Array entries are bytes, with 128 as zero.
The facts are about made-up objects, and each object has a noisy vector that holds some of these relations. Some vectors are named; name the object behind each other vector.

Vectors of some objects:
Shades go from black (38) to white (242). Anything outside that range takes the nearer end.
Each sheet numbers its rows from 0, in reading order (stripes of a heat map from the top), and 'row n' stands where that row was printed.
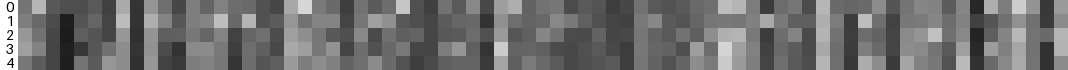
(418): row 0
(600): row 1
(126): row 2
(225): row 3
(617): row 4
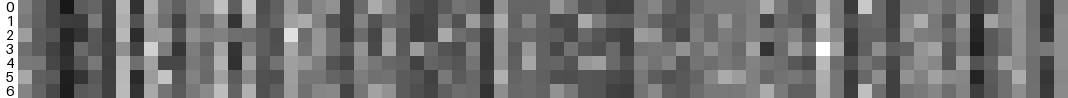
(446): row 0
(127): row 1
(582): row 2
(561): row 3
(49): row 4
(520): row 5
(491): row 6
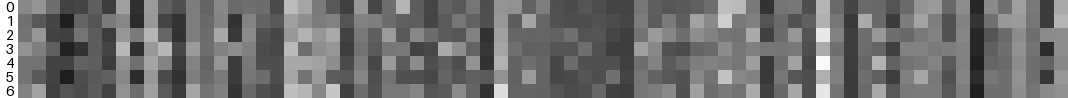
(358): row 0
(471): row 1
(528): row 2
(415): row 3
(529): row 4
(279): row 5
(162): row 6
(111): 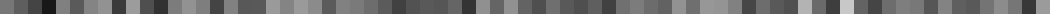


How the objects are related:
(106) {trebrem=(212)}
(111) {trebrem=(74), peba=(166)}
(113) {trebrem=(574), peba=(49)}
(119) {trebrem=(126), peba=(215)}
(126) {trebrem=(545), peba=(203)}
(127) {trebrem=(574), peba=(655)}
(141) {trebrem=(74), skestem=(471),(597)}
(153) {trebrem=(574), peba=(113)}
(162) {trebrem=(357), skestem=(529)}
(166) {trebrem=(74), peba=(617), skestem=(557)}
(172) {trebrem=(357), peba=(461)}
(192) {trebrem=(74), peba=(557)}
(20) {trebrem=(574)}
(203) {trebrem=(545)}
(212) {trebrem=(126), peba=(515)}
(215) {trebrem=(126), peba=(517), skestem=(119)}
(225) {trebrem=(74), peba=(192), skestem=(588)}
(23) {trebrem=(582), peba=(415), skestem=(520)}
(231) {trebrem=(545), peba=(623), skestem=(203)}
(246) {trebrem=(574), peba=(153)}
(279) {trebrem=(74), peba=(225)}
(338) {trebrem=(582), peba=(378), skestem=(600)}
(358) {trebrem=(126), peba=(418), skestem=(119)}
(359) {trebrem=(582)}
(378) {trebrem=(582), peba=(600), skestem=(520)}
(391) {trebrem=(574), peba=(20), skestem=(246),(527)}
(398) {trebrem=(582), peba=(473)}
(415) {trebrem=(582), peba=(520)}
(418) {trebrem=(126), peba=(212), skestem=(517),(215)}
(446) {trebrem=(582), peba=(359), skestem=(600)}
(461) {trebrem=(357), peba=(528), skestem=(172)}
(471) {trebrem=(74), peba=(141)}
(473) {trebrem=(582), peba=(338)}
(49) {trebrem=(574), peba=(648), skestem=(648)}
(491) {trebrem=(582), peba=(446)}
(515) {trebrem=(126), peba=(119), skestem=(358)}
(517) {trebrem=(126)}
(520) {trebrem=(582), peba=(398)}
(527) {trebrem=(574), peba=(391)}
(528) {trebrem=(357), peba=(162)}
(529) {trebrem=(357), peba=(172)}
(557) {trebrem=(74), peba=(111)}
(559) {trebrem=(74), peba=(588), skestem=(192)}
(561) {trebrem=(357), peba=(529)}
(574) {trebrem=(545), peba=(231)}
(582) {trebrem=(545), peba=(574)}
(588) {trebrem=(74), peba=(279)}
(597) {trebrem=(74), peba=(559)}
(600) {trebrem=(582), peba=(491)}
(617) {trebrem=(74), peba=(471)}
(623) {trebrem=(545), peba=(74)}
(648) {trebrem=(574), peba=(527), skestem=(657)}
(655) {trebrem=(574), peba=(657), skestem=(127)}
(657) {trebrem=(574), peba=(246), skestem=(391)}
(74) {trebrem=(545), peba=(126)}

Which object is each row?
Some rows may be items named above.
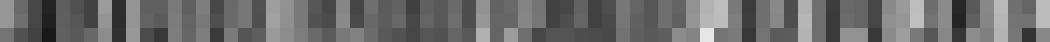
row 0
(126)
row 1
(126)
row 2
(557)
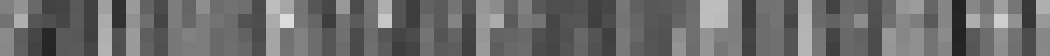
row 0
(358)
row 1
(418)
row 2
(545)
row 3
(545)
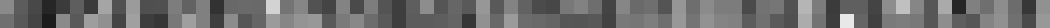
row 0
(574)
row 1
(141)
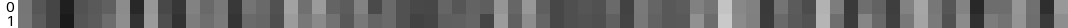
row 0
(279)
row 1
(192)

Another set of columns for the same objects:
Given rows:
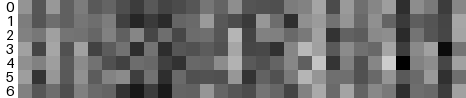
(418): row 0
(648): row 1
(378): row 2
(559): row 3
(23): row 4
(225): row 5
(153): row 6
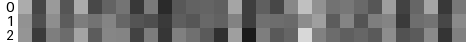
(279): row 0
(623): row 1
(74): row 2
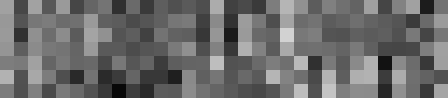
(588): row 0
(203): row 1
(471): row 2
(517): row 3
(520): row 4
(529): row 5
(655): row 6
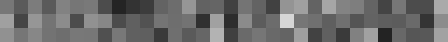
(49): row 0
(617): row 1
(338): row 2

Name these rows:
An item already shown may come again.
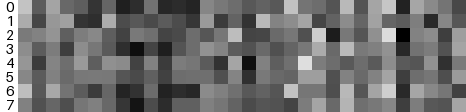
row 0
(561)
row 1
(162)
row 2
(582)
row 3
(657)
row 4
(74)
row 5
(545)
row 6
(561)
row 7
(246)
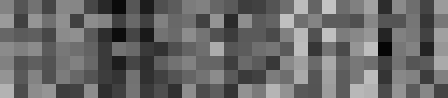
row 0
(127)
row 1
(166)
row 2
(574)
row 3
(415)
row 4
(113)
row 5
(358)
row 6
(357)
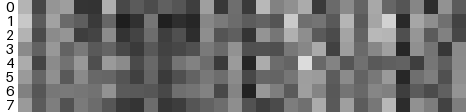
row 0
(162)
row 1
(561)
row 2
(357)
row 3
(418)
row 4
(141)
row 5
(231)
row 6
(126)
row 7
(358)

